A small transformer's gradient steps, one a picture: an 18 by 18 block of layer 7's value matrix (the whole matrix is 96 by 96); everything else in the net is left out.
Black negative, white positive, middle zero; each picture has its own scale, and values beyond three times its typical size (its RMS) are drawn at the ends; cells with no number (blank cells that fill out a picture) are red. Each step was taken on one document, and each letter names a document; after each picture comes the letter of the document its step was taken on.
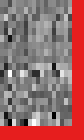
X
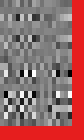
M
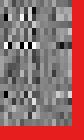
M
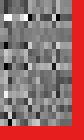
X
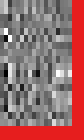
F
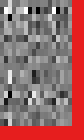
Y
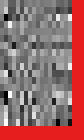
F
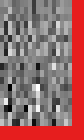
Y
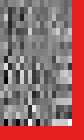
F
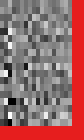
X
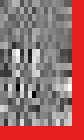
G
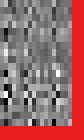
X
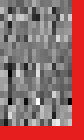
X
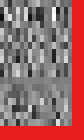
Y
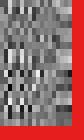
F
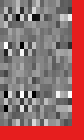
M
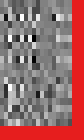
M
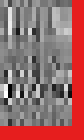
F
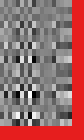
M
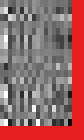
F
